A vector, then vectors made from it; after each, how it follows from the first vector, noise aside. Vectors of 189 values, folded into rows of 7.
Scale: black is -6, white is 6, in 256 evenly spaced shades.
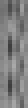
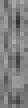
reversed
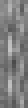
negated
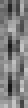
scaled up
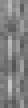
negated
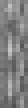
negated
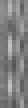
negated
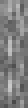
negated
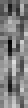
scaled up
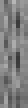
reversed
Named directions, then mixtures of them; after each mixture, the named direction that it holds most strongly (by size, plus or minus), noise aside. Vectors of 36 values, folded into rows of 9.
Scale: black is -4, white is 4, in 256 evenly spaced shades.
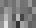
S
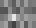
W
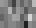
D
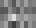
W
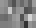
D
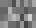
D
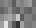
S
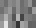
S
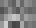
W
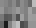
S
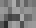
W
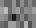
W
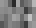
D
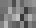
D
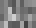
W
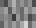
D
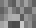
W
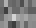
W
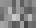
D
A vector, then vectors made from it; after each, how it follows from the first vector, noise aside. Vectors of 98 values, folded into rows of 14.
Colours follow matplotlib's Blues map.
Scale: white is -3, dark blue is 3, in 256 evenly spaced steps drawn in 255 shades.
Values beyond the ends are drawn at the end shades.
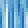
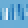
partly zeroed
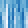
copied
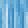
shrunk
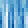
copied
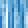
copied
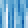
copied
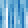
copied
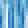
copied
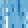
partly zeroed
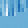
partly zeroed
